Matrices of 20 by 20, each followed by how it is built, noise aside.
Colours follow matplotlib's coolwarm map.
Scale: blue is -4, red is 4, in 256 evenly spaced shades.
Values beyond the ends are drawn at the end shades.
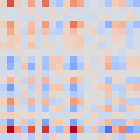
low rank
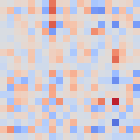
low rank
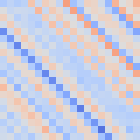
Toeplitz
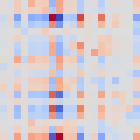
low rank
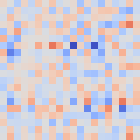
low rank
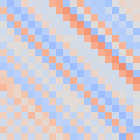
Toeplitz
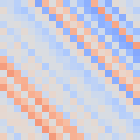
Toeplitz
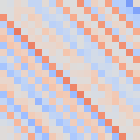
Toeplitz
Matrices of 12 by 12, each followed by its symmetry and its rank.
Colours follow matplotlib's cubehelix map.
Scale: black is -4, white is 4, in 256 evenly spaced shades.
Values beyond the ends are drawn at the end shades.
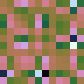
antisymmetric, rank two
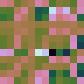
neither, rank two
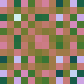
symmetric, rank two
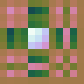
symmetric, rank one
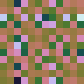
antisymmetric, rank two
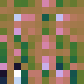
neither, rank two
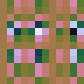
neither, rank one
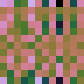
neither, rank two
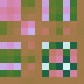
symmetric, rank two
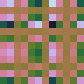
neither, rank one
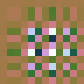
symmetric, rank one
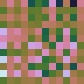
antisymmetric, rank two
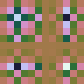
symmetric, rank one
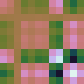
symmetric, rank one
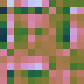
antisymmetric, rank two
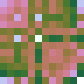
symmetric, rank two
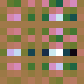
neither, rank one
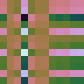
neither, rank one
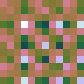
symmetric, rank two
